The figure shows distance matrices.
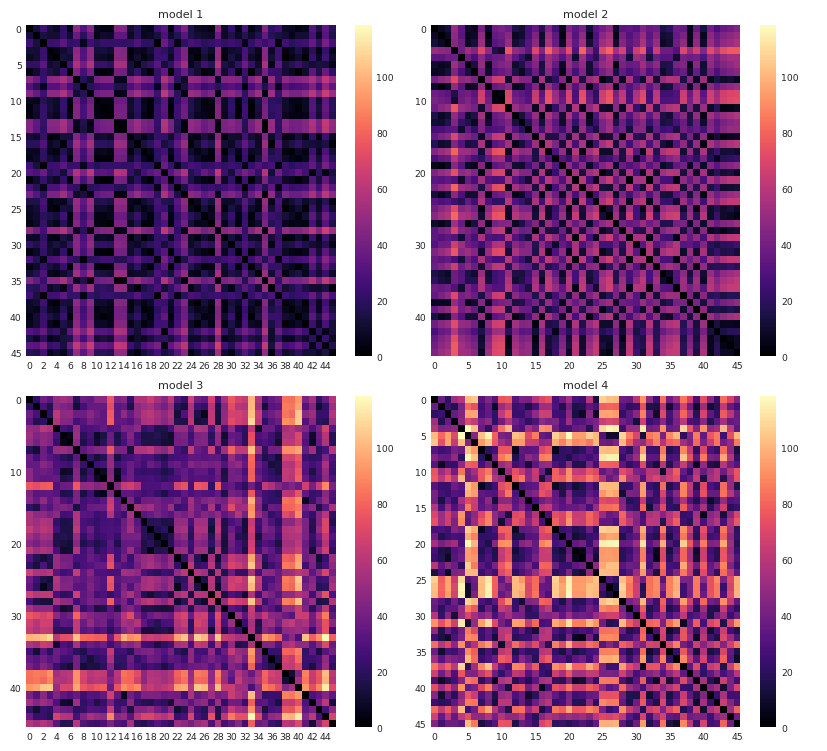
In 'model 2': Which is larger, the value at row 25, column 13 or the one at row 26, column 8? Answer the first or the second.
the second
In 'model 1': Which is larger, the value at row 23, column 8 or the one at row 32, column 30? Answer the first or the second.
the second
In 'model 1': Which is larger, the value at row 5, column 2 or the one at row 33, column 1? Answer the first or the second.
the first
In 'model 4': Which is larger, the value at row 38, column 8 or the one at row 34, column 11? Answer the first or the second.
the first
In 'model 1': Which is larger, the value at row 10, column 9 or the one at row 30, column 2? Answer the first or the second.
the first
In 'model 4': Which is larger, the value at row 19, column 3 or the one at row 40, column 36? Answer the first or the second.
the second
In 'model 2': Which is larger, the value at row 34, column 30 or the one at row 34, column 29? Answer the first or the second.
the first
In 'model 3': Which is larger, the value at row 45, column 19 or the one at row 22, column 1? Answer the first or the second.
the first
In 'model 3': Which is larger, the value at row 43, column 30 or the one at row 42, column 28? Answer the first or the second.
the first
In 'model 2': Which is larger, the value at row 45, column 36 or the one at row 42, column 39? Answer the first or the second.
the first
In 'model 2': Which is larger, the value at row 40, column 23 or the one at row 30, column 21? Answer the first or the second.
the second
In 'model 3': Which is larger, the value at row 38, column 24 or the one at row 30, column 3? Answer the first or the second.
the second
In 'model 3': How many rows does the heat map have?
46
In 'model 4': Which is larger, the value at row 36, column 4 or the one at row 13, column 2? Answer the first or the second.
the first
